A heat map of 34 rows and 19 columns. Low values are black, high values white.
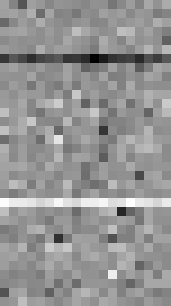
The distribution is heavy-tailed on both sides. Rows 7 and 23 stand out from the rest. On average the colour sits 60% of the way up the scale.
